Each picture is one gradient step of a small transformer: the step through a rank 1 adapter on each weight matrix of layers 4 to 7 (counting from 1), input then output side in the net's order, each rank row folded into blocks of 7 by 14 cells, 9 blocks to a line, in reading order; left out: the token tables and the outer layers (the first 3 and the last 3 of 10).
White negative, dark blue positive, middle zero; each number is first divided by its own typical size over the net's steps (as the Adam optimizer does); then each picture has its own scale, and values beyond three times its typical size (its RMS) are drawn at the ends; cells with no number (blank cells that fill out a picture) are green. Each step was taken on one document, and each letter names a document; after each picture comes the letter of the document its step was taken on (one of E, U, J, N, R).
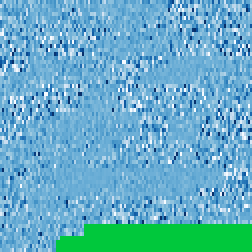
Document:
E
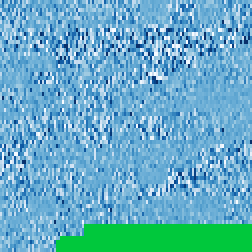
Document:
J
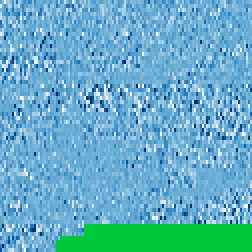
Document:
E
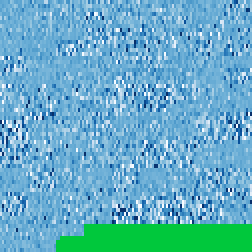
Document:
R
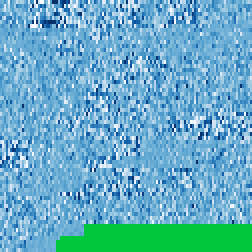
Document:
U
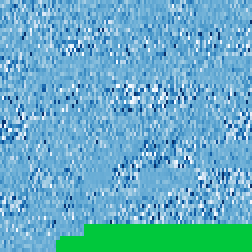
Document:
R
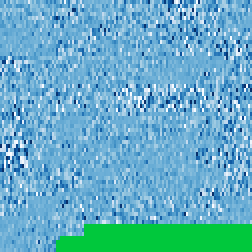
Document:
E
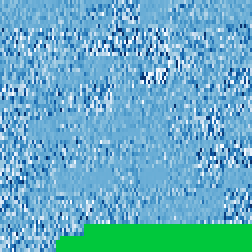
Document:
J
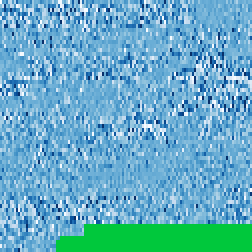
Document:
U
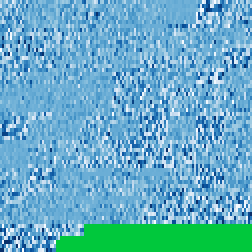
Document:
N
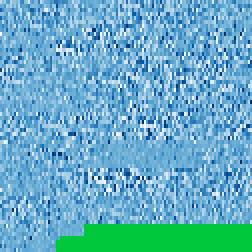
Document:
U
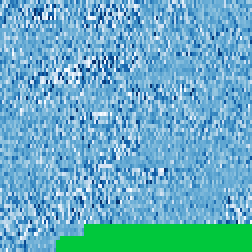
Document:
U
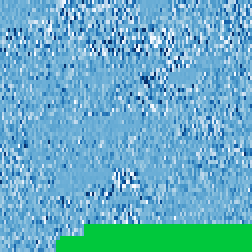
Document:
J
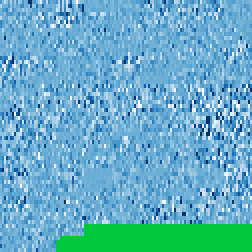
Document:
E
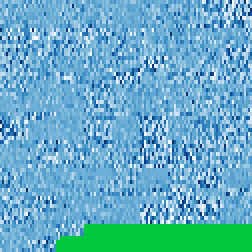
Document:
N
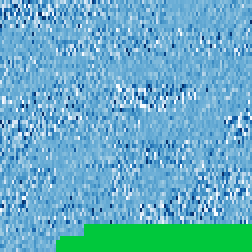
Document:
R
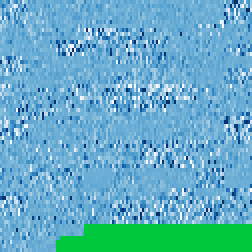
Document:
R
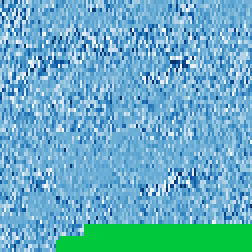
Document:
J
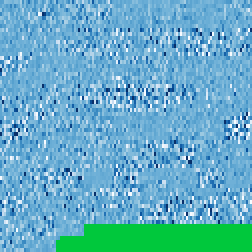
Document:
R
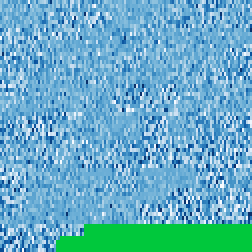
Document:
N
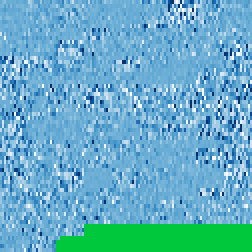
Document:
E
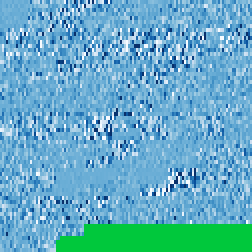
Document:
J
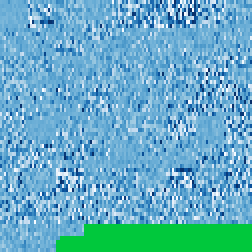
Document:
U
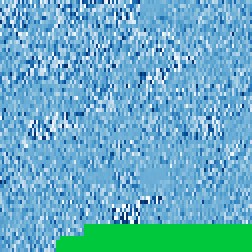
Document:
J
